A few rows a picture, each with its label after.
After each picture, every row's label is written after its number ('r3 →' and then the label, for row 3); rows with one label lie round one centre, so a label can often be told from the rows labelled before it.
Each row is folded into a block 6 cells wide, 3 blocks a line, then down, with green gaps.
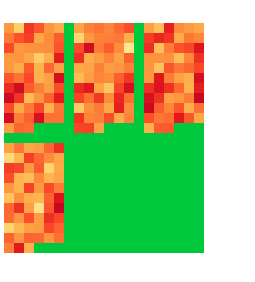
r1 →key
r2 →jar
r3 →key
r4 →jar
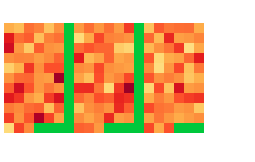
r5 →key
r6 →jar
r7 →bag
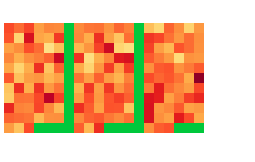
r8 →bag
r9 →bag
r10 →key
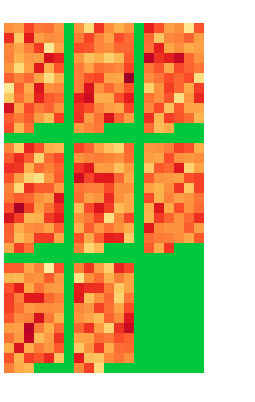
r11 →bag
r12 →key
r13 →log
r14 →key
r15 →log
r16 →bag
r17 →log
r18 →jar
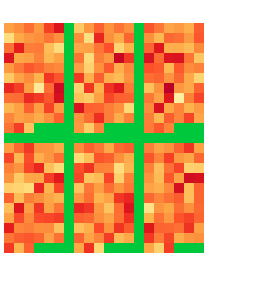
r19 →jar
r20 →bag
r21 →log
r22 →bag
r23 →jar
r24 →bag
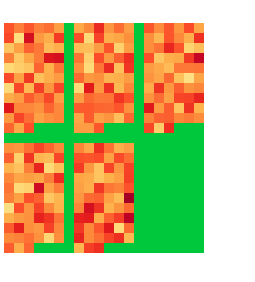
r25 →bag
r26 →bag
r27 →bag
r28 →bag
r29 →key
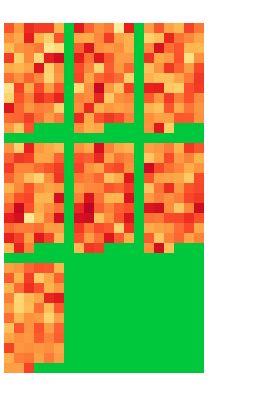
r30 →bag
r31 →log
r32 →jar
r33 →key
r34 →key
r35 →jar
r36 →bag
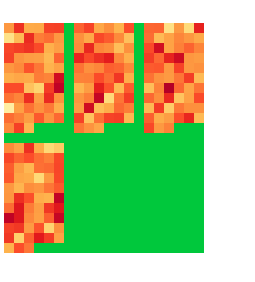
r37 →jar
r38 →log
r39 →log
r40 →key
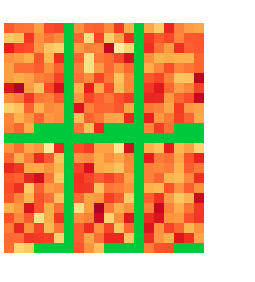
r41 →jar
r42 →bag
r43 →key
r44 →log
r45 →log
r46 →key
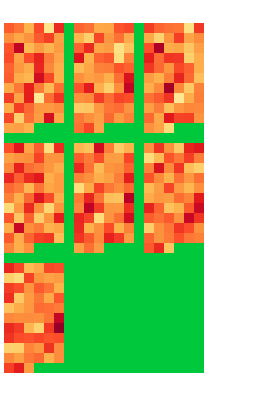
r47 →log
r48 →jar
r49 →log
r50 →log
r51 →key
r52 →jar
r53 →jar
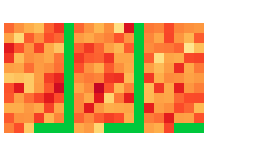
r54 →jar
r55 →log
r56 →bag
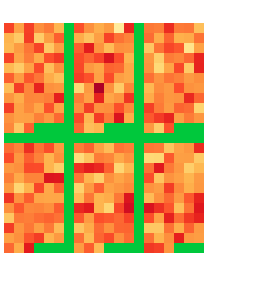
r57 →bag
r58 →log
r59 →bag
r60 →bag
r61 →jar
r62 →jar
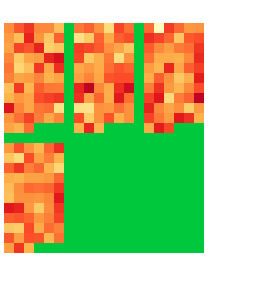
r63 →bag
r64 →jar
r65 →key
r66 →jar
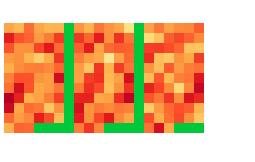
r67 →key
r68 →key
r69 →jar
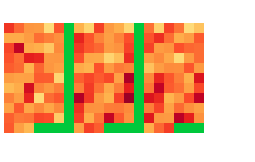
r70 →log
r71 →key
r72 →key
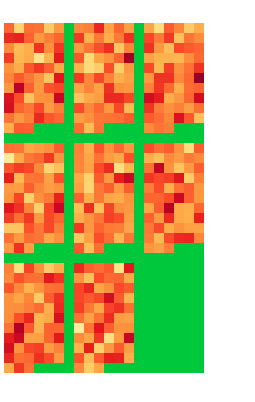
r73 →key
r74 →bag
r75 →key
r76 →jar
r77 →bag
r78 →log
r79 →key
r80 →log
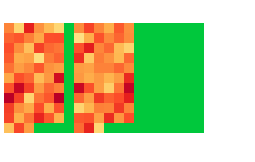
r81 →key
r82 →jar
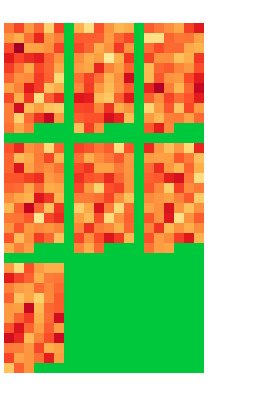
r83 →log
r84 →key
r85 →jar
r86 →log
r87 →log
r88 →log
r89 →key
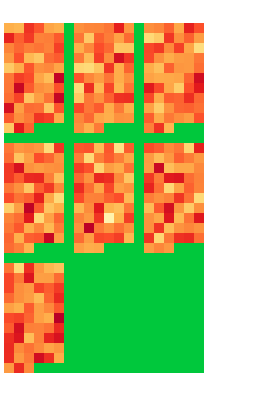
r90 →key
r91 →bag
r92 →jar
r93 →log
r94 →log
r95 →log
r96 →key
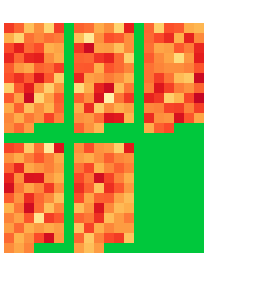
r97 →log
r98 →log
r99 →key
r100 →log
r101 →log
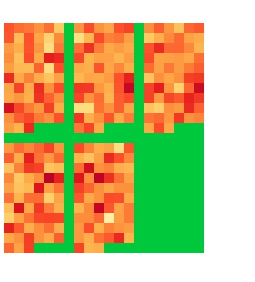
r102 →bag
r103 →jar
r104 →jar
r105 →bag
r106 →log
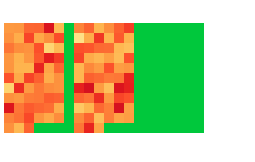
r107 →bag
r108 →jar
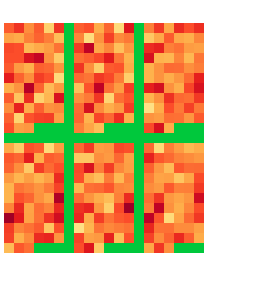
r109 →log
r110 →log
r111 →jar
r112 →key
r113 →jar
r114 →key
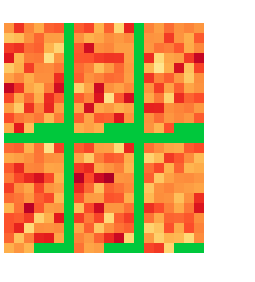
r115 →jar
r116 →log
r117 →bag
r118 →log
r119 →log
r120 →jar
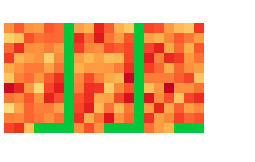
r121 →jar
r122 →key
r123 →log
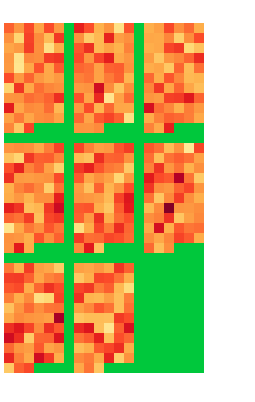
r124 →bag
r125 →log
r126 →bag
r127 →jar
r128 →jar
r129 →log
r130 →key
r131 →jar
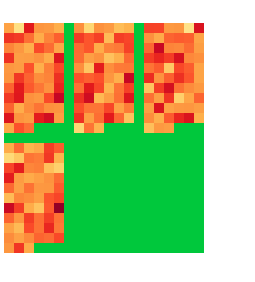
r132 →key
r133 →key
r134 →log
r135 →jar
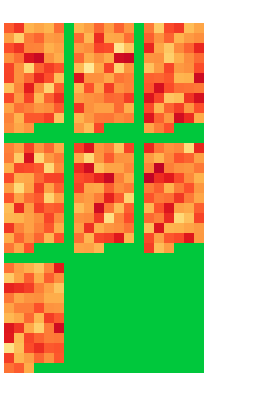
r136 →log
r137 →bag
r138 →key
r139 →bag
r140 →log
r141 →log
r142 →jar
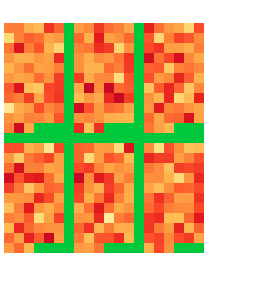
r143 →jar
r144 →bag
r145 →log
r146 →log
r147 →log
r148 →key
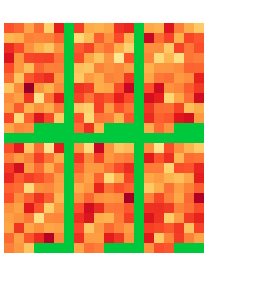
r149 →log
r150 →jar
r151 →key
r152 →log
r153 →key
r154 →key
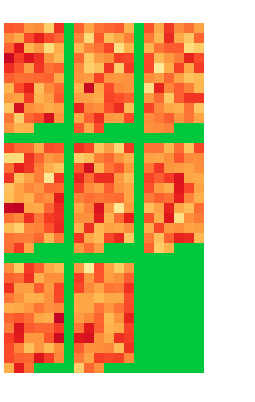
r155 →log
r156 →bag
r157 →bag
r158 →jar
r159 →log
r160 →log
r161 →key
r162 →key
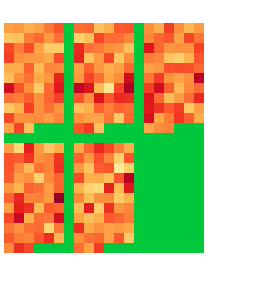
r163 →jar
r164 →jar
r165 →key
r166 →key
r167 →bag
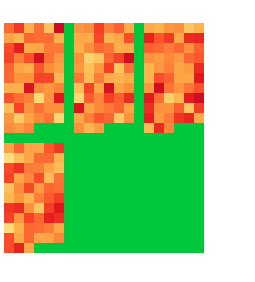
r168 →log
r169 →bag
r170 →key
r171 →jar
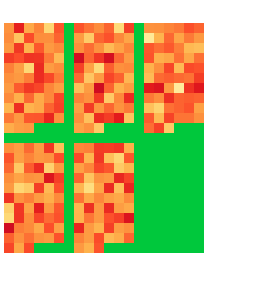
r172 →log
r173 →log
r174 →jar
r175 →bag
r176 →bag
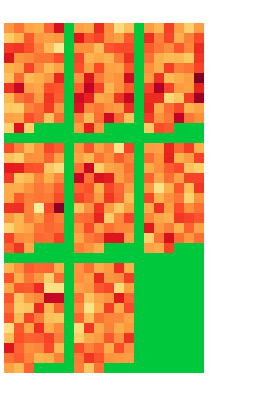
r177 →jar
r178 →key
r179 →key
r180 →jar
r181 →log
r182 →bag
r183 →bag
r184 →bag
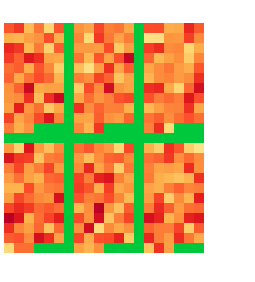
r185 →log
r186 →bag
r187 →jar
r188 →key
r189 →log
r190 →key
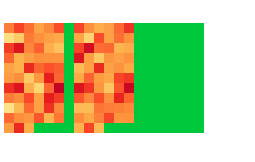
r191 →jar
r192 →jar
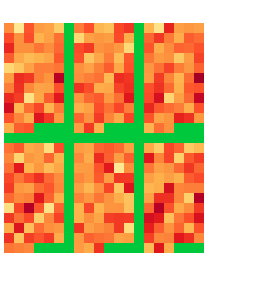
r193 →key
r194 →jar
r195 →key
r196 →log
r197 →bag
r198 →key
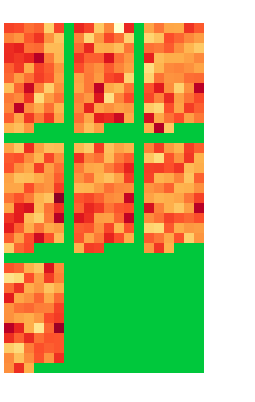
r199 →log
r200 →log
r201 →jar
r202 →key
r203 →key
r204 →jar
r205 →jar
